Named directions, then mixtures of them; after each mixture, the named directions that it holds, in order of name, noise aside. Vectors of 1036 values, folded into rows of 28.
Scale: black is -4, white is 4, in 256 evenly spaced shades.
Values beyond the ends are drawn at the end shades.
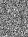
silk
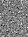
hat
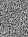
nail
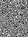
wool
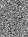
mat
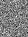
nail, wool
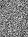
mat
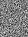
nail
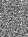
hat, silk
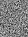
nail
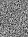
nail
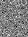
wool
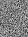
nail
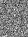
silk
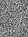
mat, nail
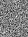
nail, wool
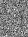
silk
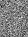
mat
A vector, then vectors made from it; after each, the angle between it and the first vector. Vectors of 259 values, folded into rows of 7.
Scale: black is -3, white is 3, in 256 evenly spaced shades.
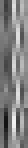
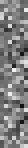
orthogonal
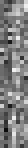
partly aligned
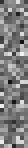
orthogonal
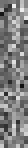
partly aligned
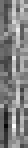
nearly parallel
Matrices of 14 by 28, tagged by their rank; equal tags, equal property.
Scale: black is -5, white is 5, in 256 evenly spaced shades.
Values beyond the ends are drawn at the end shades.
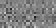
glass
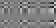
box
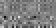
glass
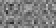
glass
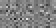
glass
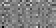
glass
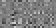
glass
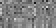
glass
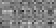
glass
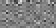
glass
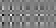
box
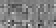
glass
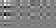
box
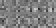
glass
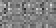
glass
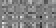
glass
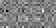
glass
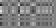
box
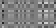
box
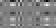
box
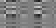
box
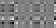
box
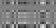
box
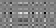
box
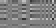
box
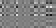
box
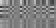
box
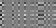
box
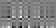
box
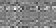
glass
